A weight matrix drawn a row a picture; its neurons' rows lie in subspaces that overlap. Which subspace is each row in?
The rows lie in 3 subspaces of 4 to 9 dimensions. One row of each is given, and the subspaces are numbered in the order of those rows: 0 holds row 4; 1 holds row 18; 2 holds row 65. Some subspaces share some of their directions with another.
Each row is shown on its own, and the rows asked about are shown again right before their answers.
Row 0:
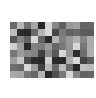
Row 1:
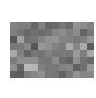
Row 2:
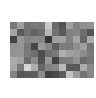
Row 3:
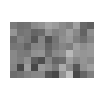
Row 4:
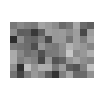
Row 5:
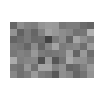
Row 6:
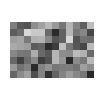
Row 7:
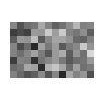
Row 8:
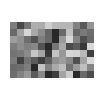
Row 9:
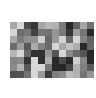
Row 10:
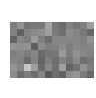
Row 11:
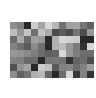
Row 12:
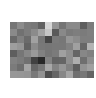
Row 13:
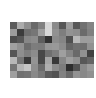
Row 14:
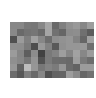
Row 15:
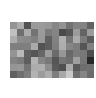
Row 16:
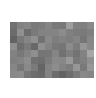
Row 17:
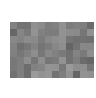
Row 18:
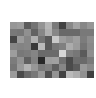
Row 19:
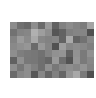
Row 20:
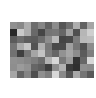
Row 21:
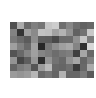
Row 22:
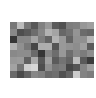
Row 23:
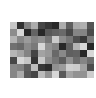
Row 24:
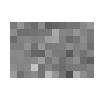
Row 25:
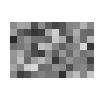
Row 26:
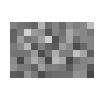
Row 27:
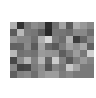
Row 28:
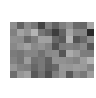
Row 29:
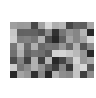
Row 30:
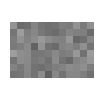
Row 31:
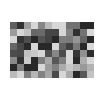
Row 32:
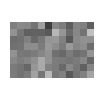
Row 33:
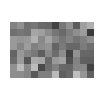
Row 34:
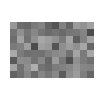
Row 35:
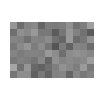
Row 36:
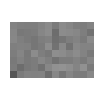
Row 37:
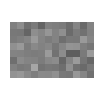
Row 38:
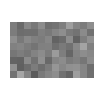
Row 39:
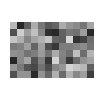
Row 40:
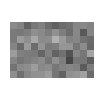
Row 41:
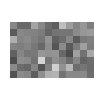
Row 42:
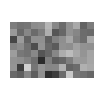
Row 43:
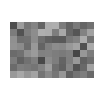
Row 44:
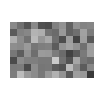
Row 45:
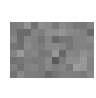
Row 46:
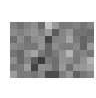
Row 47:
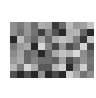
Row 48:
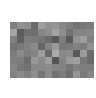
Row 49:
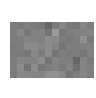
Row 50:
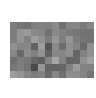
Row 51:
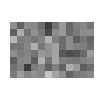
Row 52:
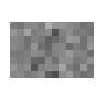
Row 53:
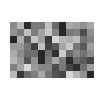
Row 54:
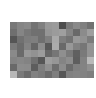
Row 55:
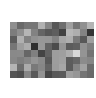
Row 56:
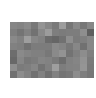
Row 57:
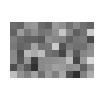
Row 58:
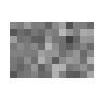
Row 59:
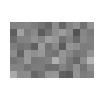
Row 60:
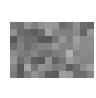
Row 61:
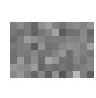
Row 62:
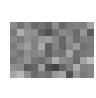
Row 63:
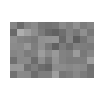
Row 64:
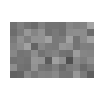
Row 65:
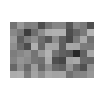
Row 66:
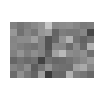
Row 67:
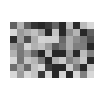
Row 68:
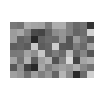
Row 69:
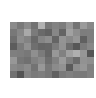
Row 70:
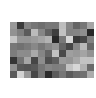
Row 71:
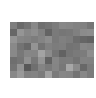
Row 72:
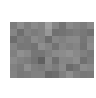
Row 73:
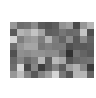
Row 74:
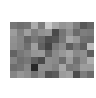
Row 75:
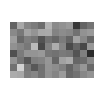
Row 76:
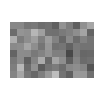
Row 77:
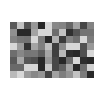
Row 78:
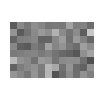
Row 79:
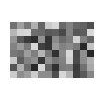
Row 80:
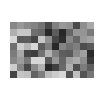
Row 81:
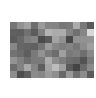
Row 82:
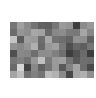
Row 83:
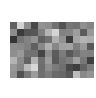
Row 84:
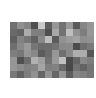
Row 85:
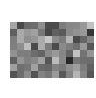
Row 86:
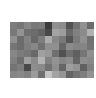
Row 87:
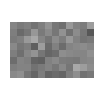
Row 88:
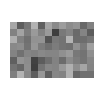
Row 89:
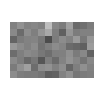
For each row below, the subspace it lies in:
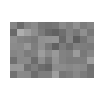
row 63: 1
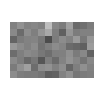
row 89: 0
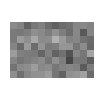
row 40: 1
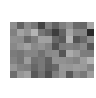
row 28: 1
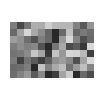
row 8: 2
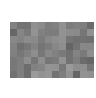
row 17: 1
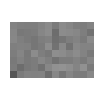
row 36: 1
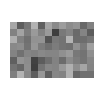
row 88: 2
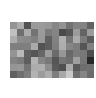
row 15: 1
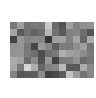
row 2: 2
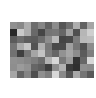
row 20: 1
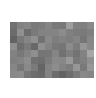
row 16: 1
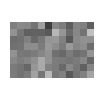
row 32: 0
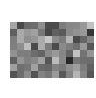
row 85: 2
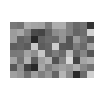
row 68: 2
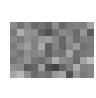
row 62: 1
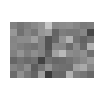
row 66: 1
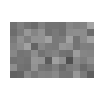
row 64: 2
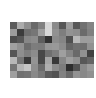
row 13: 0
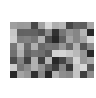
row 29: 1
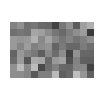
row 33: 0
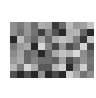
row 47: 2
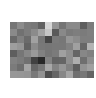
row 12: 2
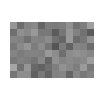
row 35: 1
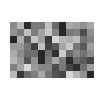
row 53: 1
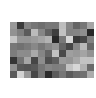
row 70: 1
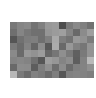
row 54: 1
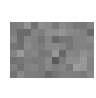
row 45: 1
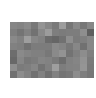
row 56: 1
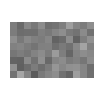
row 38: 1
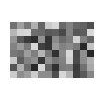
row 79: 1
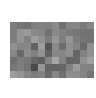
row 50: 1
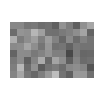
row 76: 0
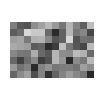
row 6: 2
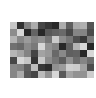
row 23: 2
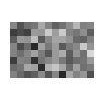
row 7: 1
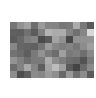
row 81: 1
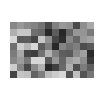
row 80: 1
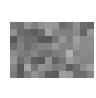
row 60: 0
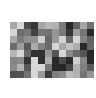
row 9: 1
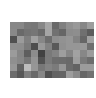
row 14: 0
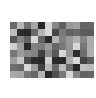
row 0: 2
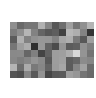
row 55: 2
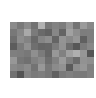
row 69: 2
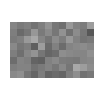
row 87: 1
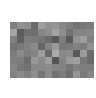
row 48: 1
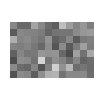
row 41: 1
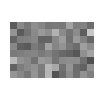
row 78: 1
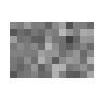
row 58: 1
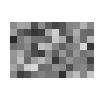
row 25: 2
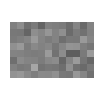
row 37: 2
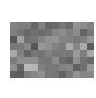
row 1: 0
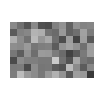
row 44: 2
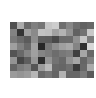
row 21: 2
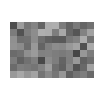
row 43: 2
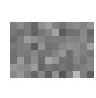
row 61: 1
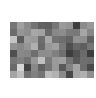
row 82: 0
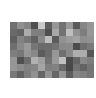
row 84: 2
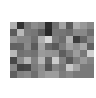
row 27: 0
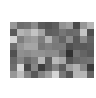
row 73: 0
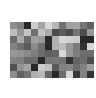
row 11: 1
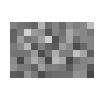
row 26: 2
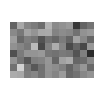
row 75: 0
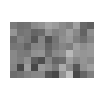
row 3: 0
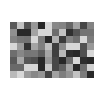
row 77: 2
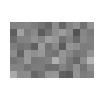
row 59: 1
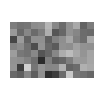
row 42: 0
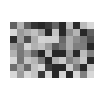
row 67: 1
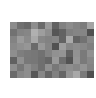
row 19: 2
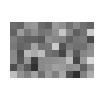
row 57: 1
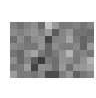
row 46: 1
